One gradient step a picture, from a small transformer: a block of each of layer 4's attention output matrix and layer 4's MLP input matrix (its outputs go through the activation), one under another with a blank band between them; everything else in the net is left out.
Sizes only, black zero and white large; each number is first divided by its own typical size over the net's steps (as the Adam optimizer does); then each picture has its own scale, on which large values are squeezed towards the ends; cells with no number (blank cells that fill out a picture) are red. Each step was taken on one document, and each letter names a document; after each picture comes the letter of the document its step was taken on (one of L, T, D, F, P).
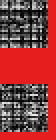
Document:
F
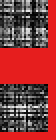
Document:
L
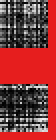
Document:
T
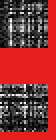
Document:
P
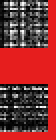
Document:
P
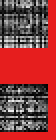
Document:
L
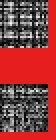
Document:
L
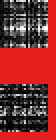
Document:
P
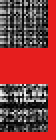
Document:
T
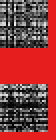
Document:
T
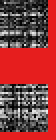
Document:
F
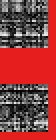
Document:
F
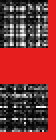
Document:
P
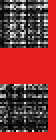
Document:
P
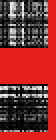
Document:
P
